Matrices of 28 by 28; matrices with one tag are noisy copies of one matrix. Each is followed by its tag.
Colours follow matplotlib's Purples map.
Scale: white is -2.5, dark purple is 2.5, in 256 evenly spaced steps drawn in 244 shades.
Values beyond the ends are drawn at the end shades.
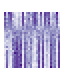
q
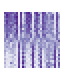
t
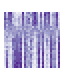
q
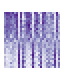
t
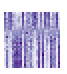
q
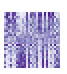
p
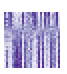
q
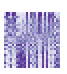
p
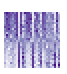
t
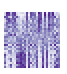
p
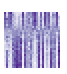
q
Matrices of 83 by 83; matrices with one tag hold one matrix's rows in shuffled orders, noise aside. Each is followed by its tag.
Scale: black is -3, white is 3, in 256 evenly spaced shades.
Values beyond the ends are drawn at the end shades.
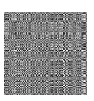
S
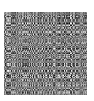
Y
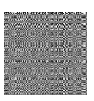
S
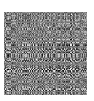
Y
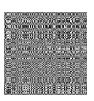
Y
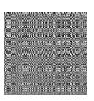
Y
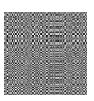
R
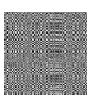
R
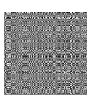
Y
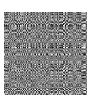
S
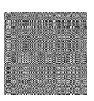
Y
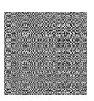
Y
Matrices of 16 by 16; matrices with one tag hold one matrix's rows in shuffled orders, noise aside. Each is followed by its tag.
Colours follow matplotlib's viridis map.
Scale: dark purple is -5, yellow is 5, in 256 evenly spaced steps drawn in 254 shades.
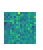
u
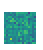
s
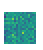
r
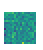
r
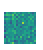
r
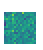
r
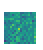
u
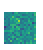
u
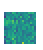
r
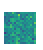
u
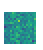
u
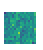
u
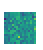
u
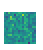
s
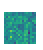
s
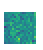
u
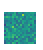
r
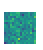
u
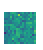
u
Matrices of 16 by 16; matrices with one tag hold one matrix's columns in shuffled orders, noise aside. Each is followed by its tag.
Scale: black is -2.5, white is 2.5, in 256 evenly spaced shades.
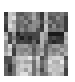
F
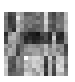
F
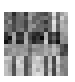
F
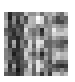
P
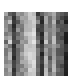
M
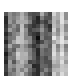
M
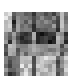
F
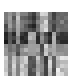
F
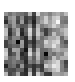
P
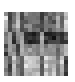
F
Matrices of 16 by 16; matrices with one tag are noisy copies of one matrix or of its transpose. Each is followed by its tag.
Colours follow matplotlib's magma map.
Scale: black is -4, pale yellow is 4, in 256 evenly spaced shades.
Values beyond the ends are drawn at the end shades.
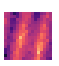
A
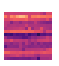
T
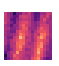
A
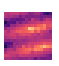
A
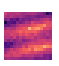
A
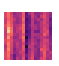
T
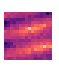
A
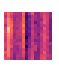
T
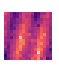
A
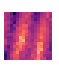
A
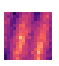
A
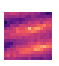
A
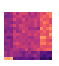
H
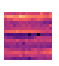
T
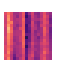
T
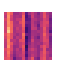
T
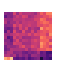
H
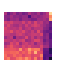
H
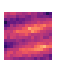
A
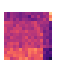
H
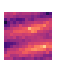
A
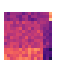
H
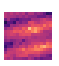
A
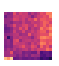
H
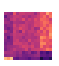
H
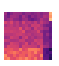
H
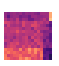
H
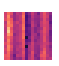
T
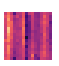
T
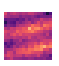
A
